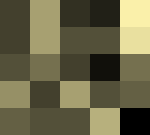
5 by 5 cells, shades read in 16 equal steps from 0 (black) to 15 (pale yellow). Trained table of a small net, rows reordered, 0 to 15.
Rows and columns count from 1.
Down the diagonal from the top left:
4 10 4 5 0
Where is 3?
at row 1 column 3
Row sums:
34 38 24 34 27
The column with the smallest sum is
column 4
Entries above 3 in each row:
3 5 4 5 4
